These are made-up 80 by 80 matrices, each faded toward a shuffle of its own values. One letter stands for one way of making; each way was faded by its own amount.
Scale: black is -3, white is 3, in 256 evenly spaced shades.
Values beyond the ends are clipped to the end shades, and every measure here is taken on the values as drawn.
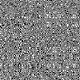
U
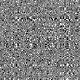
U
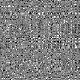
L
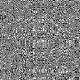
U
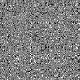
U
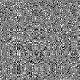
L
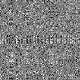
U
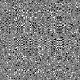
L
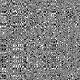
L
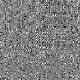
U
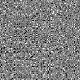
U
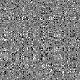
U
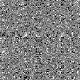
U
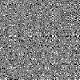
U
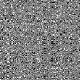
U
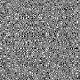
U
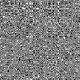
L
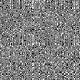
L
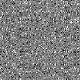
U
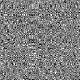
L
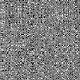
U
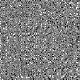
U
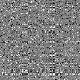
L
